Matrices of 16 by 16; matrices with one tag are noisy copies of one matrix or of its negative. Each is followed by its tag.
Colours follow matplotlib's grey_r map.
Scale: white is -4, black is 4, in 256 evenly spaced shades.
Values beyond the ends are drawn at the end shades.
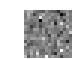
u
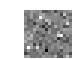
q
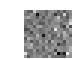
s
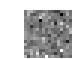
u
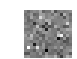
q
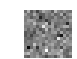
q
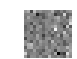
s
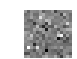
q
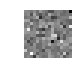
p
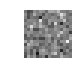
u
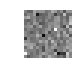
s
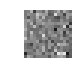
s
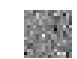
s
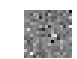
p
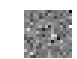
p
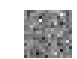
u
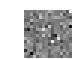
p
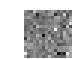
s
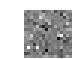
q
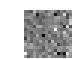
s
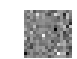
s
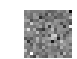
p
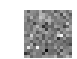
q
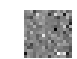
s
